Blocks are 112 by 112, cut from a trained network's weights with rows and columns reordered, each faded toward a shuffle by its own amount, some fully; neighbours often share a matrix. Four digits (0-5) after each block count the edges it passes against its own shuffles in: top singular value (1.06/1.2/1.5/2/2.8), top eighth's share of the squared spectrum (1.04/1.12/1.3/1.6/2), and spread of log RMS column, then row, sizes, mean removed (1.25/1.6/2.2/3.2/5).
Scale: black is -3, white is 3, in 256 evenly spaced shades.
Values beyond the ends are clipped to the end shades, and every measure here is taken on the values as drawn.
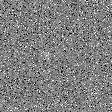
0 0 0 0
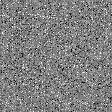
1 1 0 1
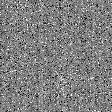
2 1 0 1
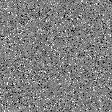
0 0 0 0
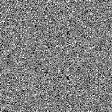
3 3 2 2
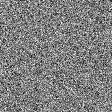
0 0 0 0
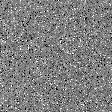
0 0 0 0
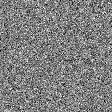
0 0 0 0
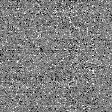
2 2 2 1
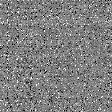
2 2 2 0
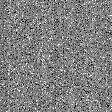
1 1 0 1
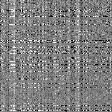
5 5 2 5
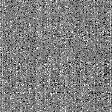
3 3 0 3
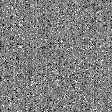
2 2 0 1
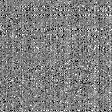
3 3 1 3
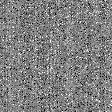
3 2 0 2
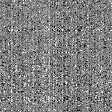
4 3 1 3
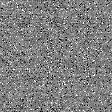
2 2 2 1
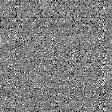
2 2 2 0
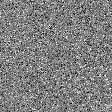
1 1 0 0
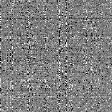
3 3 3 1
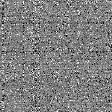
2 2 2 1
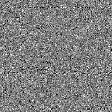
3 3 2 2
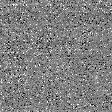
2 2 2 0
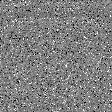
1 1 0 0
